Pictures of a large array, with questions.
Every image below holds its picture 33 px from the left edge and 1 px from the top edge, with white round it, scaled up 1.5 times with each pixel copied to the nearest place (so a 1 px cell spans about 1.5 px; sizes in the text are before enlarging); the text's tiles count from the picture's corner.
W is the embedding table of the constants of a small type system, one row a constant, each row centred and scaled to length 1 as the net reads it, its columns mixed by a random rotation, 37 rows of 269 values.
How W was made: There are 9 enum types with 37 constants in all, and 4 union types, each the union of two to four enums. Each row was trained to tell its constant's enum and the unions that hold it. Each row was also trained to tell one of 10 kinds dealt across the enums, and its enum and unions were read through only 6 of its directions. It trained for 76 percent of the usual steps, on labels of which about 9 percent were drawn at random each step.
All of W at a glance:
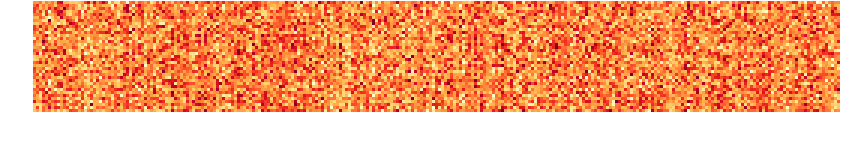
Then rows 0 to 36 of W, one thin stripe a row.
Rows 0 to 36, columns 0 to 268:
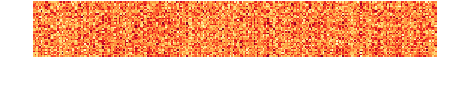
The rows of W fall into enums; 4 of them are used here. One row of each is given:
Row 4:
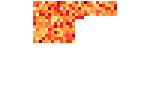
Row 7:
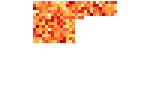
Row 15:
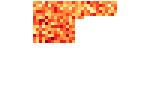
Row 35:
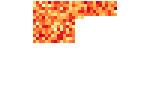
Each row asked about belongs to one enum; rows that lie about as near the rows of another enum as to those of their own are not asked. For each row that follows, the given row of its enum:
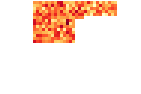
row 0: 4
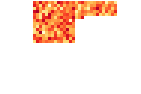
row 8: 15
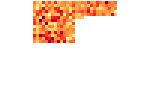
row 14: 35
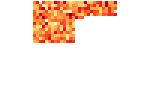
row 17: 35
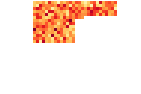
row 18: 7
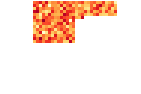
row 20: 15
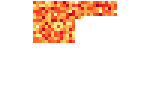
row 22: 35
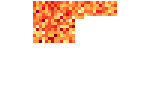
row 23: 15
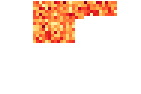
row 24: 35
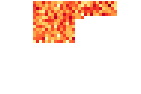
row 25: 7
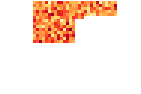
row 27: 4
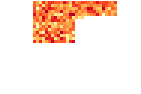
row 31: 35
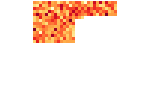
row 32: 7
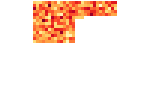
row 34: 7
